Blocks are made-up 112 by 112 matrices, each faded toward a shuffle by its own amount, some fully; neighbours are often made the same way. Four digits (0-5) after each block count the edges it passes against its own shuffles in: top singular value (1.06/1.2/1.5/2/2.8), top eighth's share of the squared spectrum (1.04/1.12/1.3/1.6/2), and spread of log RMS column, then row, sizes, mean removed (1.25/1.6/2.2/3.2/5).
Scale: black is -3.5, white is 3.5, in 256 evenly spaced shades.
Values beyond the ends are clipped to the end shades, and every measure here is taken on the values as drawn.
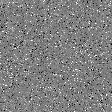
1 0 0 0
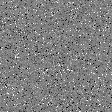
0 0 0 0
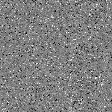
3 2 1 1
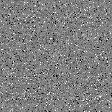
3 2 1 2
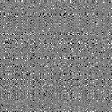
5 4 3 3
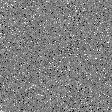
1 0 0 0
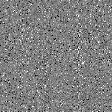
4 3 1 1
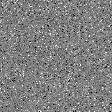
3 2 1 0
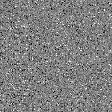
3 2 0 1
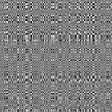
5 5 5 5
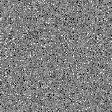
4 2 1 1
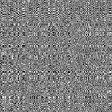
5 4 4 3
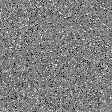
2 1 0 0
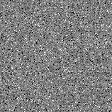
3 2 0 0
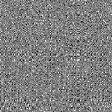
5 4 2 2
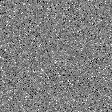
2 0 0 0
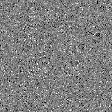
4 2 1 1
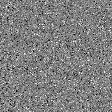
3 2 0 0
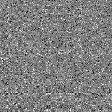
4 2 1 1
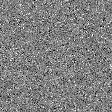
0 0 0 0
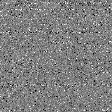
1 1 0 2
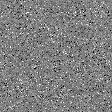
0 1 0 1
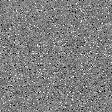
1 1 0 2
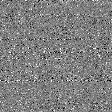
1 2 0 3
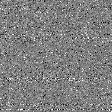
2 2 0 3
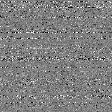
2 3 0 4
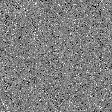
0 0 1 0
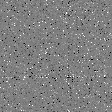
1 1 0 0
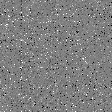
2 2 1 1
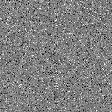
3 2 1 1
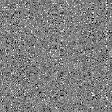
4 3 2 2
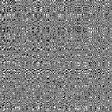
5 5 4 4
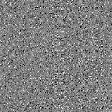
4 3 2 2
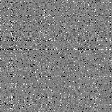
4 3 2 2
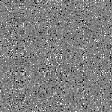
4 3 2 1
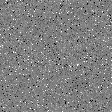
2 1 0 0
